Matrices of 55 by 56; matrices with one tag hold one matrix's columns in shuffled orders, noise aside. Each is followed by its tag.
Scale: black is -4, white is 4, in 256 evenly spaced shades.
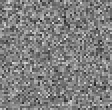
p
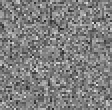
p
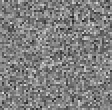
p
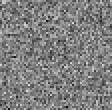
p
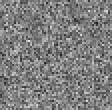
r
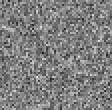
r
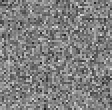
r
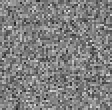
r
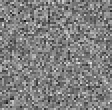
p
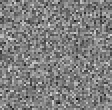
p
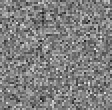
p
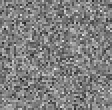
r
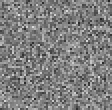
r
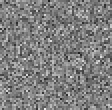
r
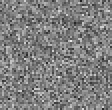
r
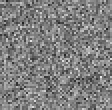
r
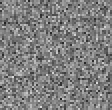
r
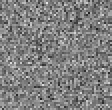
p
